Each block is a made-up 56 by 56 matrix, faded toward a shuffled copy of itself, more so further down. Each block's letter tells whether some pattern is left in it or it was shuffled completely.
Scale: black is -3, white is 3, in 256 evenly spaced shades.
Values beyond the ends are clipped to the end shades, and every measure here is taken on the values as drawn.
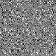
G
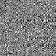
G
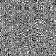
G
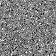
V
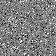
V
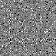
G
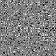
G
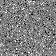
V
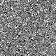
V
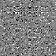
G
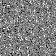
V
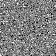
V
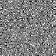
G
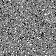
V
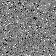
V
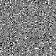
G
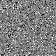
V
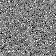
V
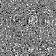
G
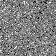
V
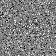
V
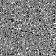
G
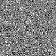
G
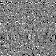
G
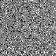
G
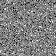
V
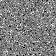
V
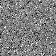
V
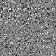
G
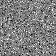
V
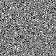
V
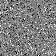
V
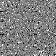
G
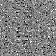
G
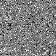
G
